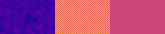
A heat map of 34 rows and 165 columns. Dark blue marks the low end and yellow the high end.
It is made of 1 by 3 panels. Panel 1,1: very low, blotchy, faint in contrast. Panel 1,2: high, checkered. Panel 1,3: middling, flat.
